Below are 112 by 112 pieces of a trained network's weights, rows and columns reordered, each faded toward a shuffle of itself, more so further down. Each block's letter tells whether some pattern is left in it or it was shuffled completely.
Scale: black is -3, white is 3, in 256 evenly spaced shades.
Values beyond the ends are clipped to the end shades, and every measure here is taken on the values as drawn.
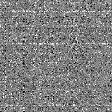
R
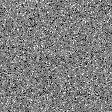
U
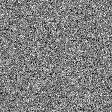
U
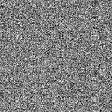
R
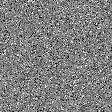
U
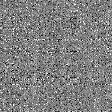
R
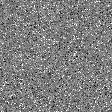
U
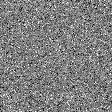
U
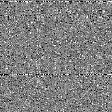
R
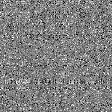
R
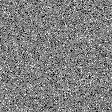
U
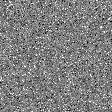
U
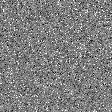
U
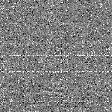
R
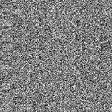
R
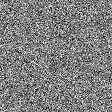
U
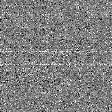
R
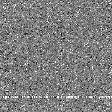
R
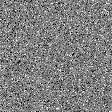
U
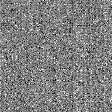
R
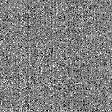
R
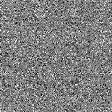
R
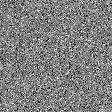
U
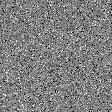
U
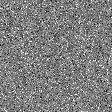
U
